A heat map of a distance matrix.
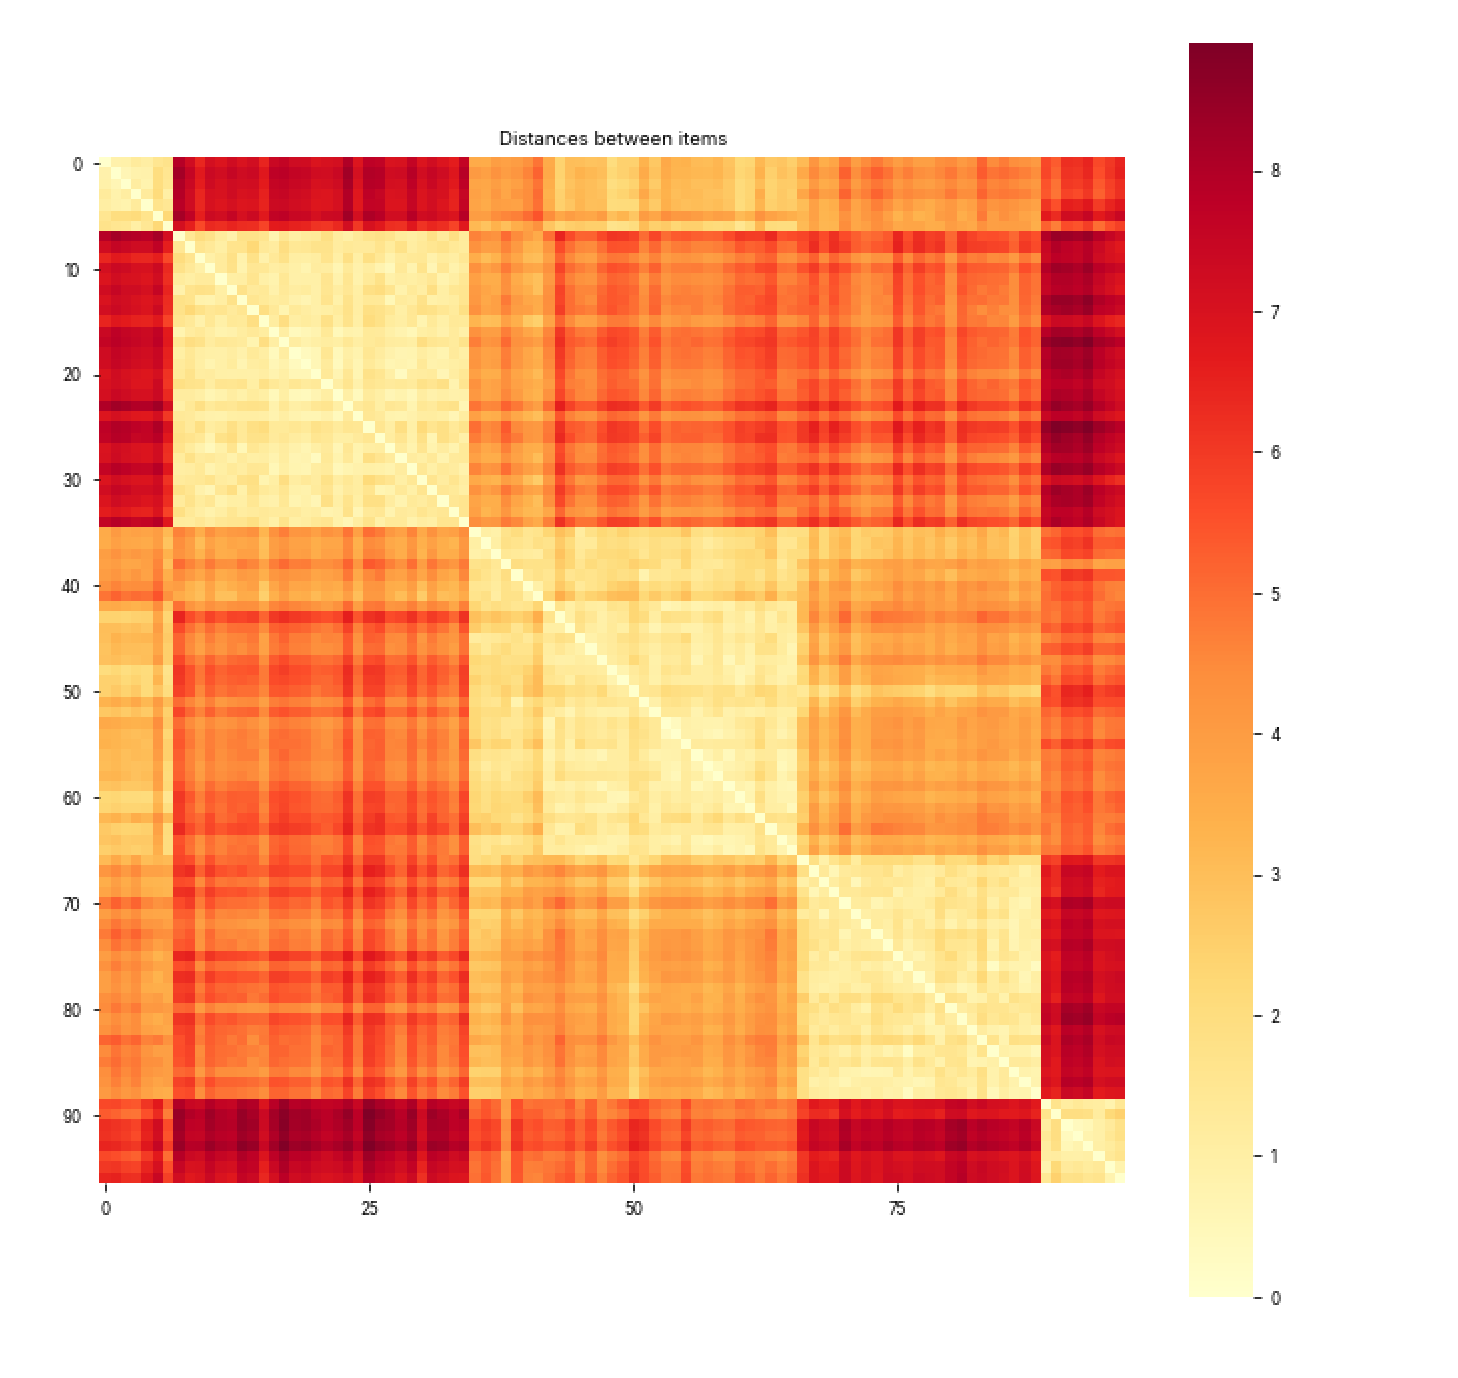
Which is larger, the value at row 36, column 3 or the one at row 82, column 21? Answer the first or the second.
the second
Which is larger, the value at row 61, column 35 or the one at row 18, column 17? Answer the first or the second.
the first
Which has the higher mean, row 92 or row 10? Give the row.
92
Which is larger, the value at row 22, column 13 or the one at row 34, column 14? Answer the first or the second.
the second
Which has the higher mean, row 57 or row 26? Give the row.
26
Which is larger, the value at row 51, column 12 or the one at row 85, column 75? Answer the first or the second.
the first
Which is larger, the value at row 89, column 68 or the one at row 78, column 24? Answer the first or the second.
the first
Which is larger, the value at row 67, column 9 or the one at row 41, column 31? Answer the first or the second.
the first
